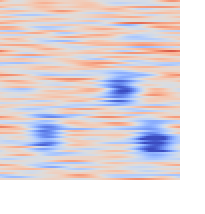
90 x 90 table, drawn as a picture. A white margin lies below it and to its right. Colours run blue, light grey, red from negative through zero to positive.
The grain runs across in streaks. Neither half mirrors the other. The ninth with the lowest average is the bottom right. Three dips sink into the field.
